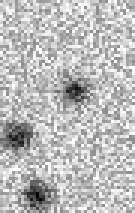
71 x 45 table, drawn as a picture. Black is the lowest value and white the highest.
Odd rows or columns: none. Dips: three. Ninth with the lowest average: bottom left. Mirror symmetry: none.
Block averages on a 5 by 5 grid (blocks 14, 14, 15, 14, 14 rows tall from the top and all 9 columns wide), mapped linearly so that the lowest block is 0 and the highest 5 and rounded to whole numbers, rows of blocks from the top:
55555
45445
44245
14555
40455
